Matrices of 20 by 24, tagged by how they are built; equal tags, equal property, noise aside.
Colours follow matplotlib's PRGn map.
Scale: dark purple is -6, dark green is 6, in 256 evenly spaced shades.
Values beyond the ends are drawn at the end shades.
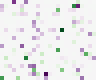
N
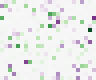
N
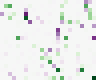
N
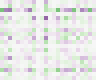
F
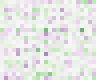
F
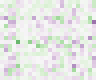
F
